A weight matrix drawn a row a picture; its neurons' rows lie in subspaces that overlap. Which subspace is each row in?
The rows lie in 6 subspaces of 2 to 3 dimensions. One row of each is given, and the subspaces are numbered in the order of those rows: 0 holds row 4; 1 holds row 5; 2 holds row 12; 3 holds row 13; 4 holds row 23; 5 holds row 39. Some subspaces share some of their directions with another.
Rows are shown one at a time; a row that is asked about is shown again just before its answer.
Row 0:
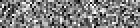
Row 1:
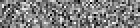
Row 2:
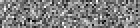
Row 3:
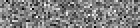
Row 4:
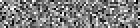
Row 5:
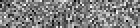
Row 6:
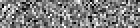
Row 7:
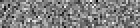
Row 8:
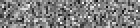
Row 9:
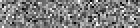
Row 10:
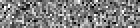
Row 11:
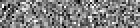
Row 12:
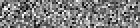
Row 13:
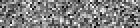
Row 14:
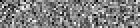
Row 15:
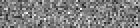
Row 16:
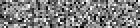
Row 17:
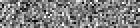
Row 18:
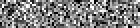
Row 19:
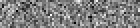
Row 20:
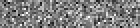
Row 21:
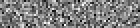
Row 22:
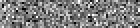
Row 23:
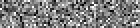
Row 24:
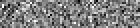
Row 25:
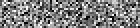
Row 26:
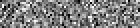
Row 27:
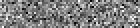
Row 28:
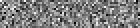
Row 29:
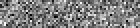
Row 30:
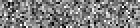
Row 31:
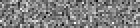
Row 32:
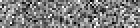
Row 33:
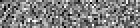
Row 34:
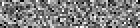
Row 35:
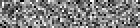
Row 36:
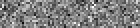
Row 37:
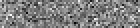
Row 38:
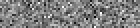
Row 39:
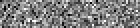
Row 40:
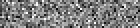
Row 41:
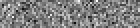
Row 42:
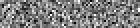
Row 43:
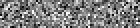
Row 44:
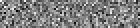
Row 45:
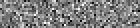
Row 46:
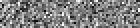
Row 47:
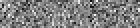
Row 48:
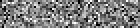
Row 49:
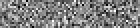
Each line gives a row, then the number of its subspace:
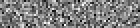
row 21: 4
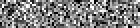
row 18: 5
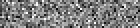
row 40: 3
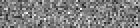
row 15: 2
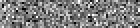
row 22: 3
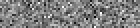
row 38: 3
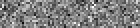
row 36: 4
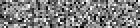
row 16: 0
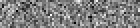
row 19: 5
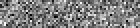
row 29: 1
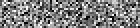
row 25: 2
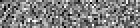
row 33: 5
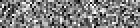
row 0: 3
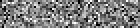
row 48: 2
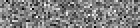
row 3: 3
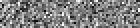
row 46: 1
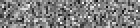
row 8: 0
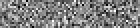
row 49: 1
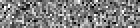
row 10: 0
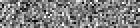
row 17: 1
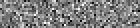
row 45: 4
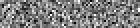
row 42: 4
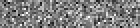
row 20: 2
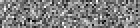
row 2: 5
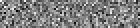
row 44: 0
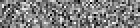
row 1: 4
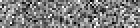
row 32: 3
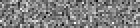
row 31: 1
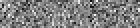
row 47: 1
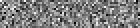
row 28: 0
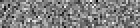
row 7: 5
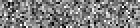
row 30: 2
